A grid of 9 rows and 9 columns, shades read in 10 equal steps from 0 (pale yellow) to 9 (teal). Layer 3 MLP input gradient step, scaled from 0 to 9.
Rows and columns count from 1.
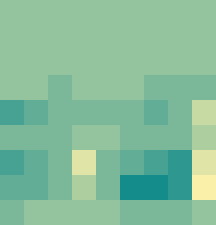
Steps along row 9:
down same same same up same same down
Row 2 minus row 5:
-3 -2 -1 -1 -1 -1 -2 -1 2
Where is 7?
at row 5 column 1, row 7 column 1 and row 7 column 7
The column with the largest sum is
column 7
